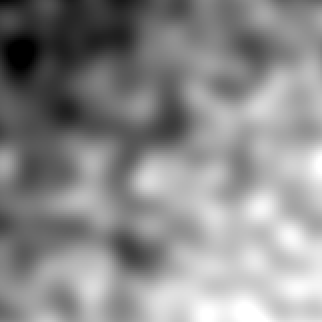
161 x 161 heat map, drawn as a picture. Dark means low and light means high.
Stripes: none. Ninth with the highest average: bottom right. Ninth with the lowest average: top left. Slope: up to the bottom right. Grain: smooth. Mirror symmetry: none.
